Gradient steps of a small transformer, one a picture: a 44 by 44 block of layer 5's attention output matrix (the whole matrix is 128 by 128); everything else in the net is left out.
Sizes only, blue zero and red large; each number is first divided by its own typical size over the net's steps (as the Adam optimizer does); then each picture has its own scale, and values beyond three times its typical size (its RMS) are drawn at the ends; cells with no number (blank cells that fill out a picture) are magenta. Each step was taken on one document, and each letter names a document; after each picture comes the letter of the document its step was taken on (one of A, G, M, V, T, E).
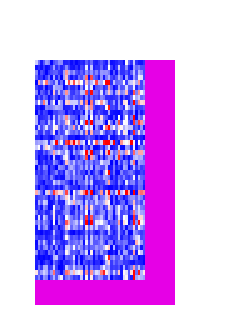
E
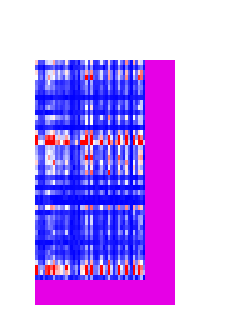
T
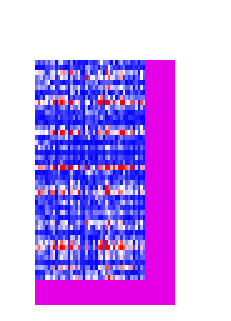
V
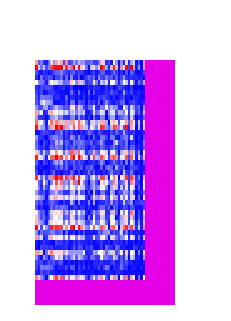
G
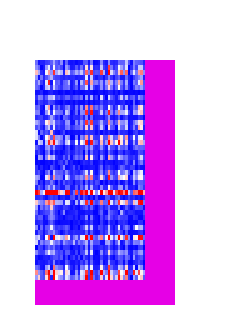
T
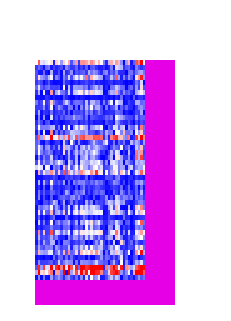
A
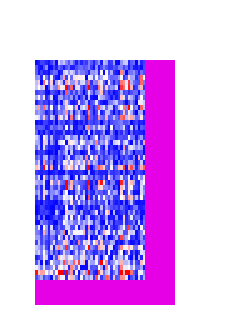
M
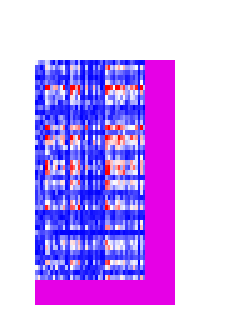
V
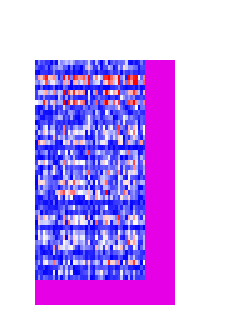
M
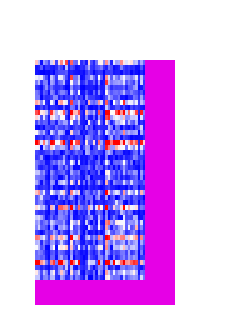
V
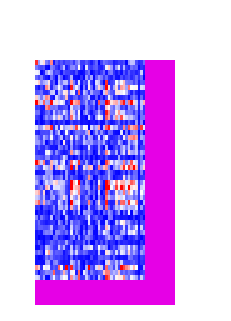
V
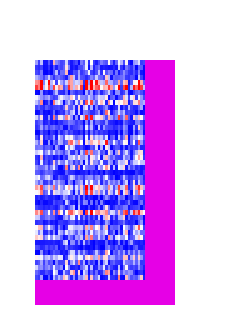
E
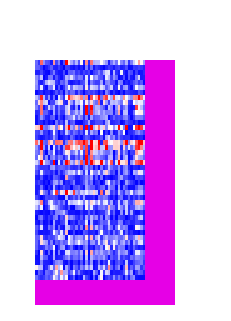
E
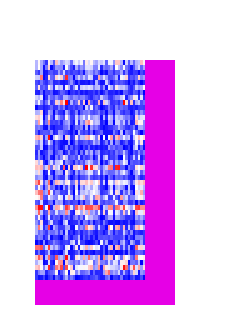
A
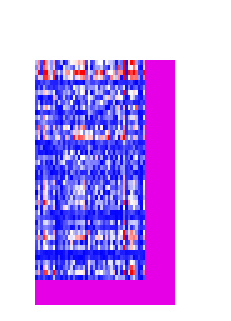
M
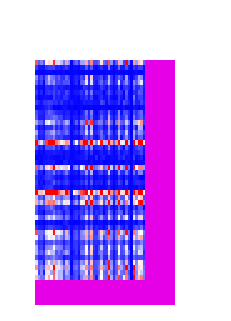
T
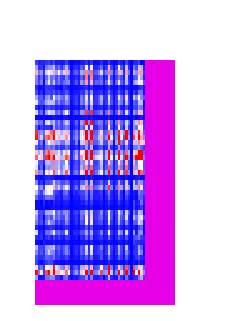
T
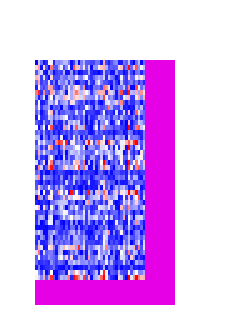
M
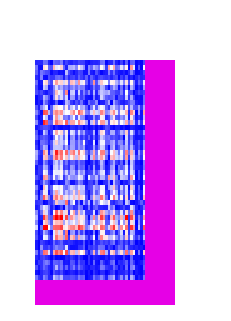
G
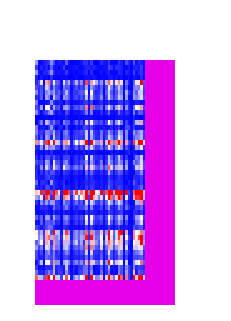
T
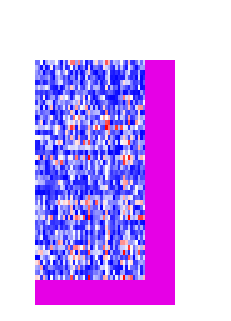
M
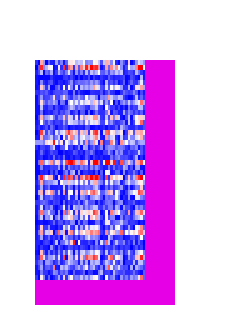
A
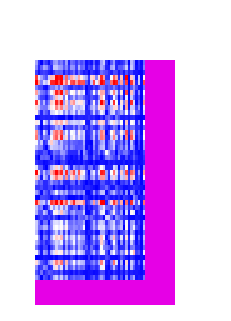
G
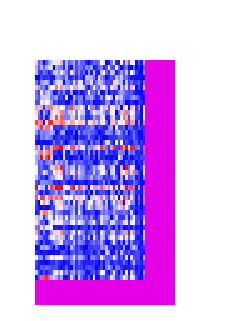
G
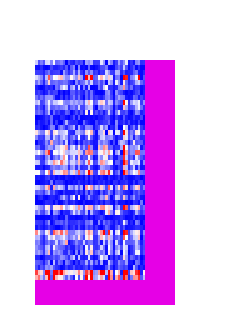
T
